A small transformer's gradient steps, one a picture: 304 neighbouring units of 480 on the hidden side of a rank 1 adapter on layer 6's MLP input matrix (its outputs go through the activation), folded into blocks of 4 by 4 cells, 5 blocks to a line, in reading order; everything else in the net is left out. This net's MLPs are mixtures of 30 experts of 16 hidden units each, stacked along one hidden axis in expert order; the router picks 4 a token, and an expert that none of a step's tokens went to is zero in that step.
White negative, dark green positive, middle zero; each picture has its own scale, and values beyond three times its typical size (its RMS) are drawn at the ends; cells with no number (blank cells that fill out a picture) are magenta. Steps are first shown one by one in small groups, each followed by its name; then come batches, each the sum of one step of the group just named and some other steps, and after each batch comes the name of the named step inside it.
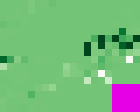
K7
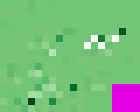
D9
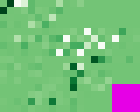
D9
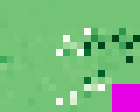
K7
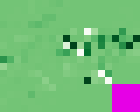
K7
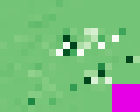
D9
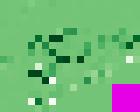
K7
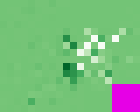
D9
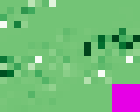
K7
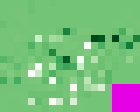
K7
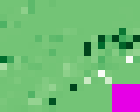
K7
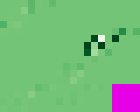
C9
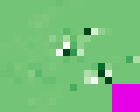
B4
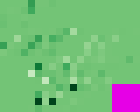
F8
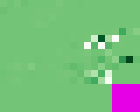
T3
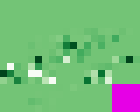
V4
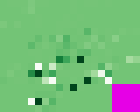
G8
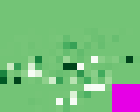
V4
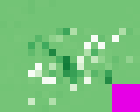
F8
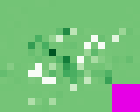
V4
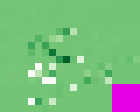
G8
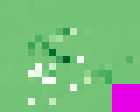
F8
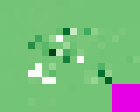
B4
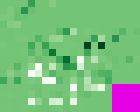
C9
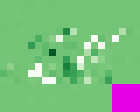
V4
